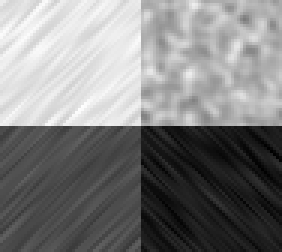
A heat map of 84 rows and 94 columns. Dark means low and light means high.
The table splits into 2 rows of 2 panels. Panel 1,1: very high, slanting up to the right, faint in contrast. Panel 1,2: high, blotchy. Panel 2,1: low, slanting up to the right, faint in contrast. Panel 2,2: very low, slanting down to the right, faint in contrast.
